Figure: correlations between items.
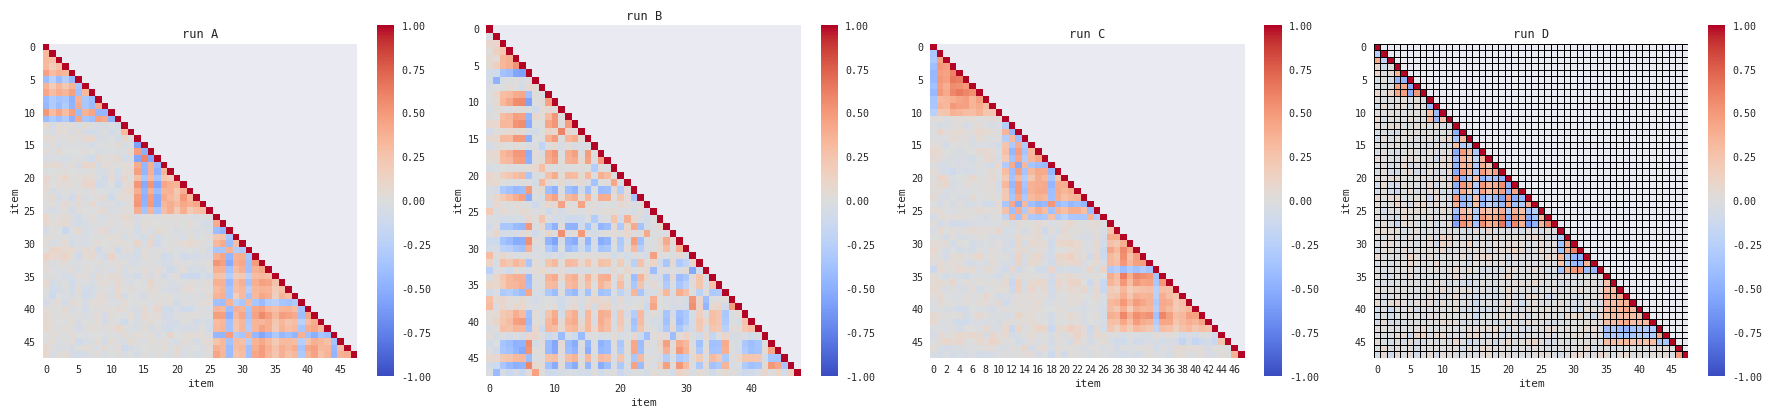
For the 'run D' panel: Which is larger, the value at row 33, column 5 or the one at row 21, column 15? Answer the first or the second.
the first
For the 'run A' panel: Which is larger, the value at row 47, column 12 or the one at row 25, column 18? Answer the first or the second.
the second
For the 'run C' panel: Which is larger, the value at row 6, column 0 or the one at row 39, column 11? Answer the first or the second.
the second
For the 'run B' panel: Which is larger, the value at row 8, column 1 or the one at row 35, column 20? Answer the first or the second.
the second
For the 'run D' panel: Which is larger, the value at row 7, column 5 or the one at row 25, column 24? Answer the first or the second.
the second
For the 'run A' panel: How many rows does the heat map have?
48
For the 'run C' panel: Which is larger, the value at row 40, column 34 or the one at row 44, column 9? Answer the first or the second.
the second
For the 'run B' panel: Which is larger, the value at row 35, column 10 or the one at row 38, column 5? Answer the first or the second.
the first
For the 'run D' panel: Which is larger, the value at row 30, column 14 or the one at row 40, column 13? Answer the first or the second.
the first
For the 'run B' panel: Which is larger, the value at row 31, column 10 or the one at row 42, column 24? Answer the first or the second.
the first
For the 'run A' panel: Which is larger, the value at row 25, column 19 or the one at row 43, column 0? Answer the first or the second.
the first
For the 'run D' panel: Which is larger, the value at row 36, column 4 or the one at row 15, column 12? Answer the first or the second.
the second
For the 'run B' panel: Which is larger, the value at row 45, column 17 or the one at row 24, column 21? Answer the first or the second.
the first
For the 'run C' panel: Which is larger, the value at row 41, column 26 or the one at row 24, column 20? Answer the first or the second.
the first
